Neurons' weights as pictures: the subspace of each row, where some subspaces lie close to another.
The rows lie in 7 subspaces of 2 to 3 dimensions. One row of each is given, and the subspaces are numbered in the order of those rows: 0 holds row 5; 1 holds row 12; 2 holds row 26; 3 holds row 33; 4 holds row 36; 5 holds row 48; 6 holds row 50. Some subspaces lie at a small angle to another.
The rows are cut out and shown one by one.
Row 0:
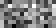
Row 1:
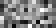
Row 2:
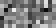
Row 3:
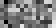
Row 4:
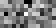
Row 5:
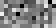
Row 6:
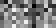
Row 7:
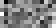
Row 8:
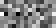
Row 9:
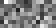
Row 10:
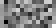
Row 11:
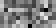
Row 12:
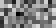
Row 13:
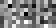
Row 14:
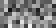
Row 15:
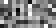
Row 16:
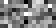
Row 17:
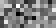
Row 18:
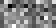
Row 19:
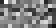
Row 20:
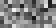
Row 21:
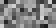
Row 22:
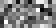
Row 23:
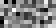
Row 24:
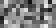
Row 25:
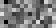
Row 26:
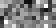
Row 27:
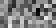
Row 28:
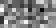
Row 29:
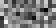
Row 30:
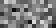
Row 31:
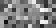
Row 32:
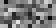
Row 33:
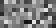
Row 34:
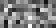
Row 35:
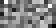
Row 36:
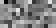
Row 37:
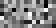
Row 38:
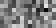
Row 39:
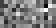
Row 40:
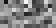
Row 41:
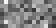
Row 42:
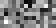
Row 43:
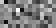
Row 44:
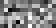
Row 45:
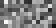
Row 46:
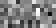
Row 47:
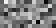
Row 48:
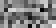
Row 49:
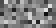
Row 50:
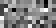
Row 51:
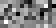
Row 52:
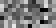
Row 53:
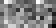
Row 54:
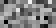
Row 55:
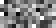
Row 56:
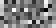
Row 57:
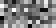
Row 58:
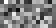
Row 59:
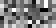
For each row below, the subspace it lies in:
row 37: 3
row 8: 0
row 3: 1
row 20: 0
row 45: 3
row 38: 5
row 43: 4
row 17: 1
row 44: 5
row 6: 0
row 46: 5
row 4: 0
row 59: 6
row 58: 6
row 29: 1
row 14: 5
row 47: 6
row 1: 4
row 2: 6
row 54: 4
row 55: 0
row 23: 1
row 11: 5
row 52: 4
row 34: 5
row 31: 4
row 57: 6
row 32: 5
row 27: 5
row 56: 3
